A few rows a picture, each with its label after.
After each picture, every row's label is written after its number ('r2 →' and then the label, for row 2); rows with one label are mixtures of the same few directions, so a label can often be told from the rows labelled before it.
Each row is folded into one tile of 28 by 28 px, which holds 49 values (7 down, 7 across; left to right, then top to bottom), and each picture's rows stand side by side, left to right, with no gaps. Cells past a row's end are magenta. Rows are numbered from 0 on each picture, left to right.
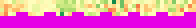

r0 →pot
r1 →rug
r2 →pot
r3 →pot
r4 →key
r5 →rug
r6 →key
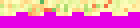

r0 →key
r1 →pot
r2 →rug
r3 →key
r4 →key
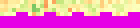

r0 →key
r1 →rug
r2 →key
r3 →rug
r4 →rug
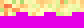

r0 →pot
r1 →pot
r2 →key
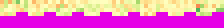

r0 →key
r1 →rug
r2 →rug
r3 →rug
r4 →key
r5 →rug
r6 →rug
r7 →rug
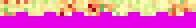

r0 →rug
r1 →key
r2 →pot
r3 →rug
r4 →rug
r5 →pot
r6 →pot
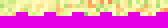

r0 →pot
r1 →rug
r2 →key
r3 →key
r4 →rug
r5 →rug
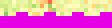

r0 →pot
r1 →pot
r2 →rug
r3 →key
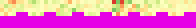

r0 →pot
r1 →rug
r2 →pot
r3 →pot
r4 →key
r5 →rug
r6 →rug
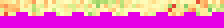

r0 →pot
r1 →rug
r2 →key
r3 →pot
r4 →key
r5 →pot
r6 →rug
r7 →key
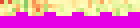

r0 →key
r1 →rug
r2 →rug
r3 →key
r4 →pot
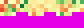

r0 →key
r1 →pot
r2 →rug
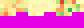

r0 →pot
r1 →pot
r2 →key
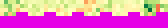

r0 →rug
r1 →rug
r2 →rug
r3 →key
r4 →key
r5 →rug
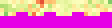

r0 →pot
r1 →pot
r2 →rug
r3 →key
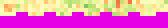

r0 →rug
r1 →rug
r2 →pot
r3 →pot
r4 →key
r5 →key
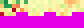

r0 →key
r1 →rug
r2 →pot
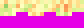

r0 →rug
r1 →rug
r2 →rug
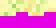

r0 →pot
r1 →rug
